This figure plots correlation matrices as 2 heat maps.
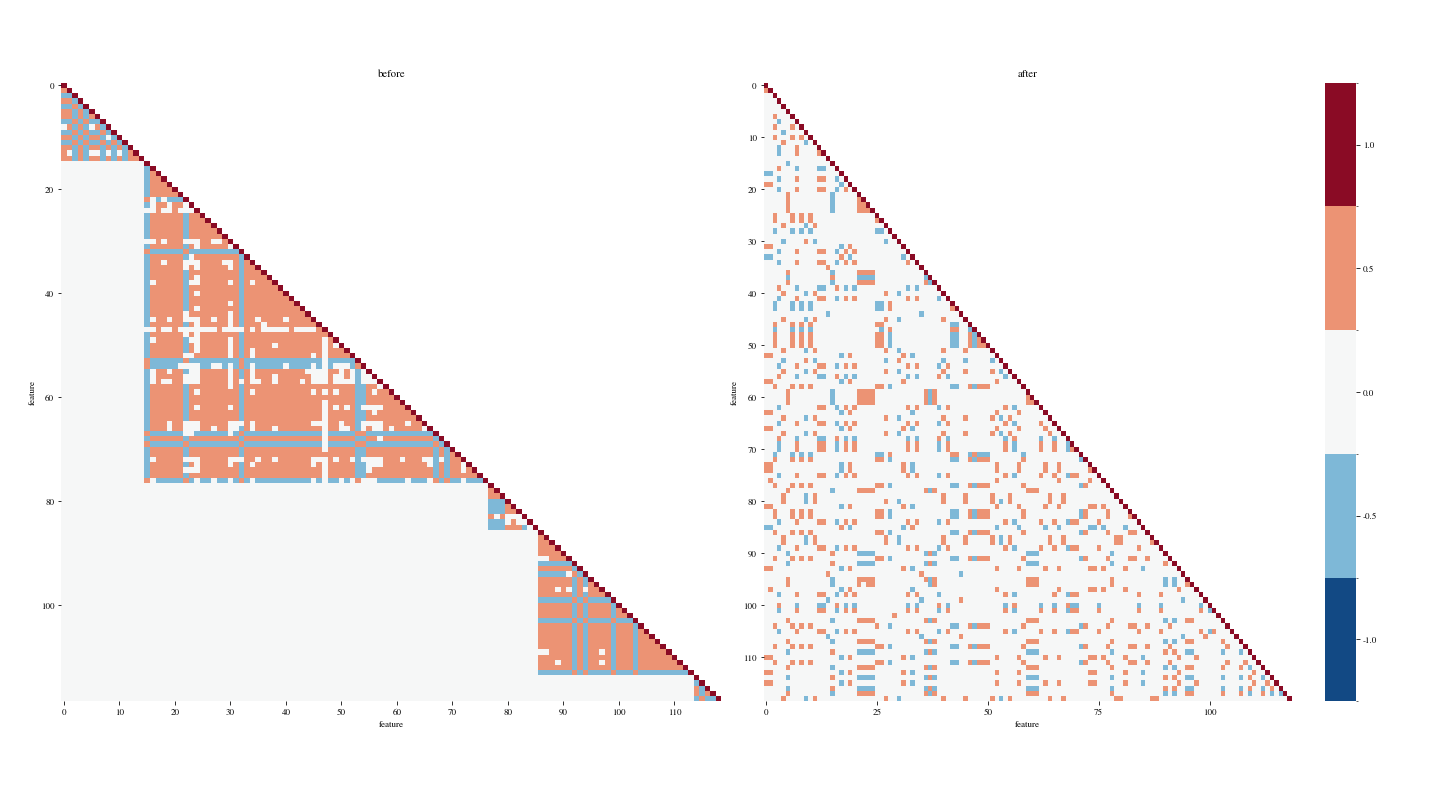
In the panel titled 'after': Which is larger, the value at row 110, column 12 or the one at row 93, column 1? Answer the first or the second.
the second
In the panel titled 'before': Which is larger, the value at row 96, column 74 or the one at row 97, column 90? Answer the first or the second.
the second
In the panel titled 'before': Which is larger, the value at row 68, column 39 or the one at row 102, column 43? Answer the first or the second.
the first
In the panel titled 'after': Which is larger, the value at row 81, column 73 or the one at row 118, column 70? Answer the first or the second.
the first
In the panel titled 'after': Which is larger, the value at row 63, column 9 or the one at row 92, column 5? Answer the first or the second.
the first
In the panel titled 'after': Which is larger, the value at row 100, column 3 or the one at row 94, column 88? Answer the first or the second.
the first
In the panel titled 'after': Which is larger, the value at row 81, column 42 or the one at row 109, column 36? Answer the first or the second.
the first
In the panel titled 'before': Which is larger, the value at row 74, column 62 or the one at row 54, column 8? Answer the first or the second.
the first
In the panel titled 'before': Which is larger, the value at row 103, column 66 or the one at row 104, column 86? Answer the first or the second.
the second
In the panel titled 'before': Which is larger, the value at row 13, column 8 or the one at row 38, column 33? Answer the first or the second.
the second
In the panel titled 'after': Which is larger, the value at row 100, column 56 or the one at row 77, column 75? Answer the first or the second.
the first
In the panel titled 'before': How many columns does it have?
119
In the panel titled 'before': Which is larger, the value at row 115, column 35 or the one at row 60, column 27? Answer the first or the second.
the second
